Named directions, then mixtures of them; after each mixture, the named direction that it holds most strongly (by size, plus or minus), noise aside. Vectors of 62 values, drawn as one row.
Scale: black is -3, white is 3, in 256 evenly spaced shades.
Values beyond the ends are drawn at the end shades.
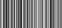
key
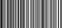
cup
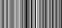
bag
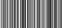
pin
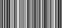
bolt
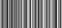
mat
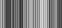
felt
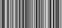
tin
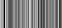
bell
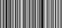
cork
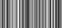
tin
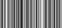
cork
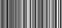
mat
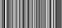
tin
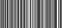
mat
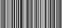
cork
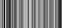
bolt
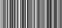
pin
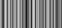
bag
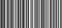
cup
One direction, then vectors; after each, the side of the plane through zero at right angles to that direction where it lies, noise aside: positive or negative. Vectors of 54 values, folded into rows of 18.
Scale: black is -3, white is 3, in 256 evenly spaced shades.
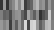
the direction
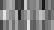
negative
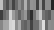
negative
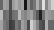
positive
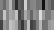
negative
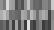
negative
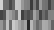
positive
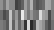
negative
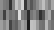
positive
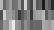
negative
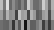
negative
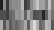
positive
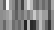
negative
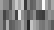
positive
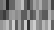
positive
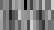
positive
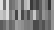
negative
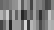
positive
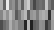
negative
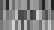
positive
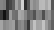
positive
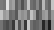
negative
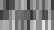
positive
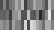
positive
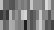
negative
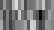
positive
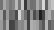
positive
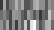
positive
